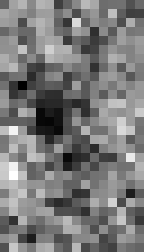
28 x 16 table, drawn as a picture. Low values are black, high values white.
Slope: none. Odd rows or columns: none. Mirror symmetry: none. Ninth with the lowest average: centre.
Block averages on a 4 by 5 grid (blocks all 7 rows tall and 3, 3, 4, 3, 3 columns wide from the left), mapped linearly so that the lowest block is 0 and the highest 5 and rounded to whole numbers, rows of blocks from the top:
34323
20134
52124
33222
